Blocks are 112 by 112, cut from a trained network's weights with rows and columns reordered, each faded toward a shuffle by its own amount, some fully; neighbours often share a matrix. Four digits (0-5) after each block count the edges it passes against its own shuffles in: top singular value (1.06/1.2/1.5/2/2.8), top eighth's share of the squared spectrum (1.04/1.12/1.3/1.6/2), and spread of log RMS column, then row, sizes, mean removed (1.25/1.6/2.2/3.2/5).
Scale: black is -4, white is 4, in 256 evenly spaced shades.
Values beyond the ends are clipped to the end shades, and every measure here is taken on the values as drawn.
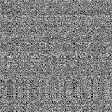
4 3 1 2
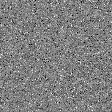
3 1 0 0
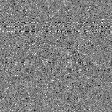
4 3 0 3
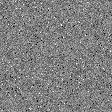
0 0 0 0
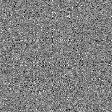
4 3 1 2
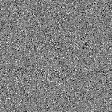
3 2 0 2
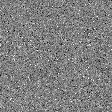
1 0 0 0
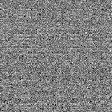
4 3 1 2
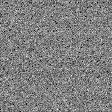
3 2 0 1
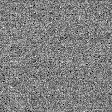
3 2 0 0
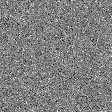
1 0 0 0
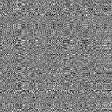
5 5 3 4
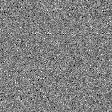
3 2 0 1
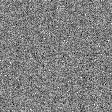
2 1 0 0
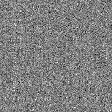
3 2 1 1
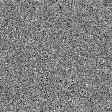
2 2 0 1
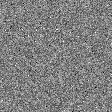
0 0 0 0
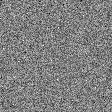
0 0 0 0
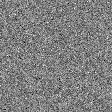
1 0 0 0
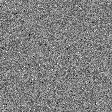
0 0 0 0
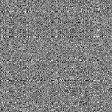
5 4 2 3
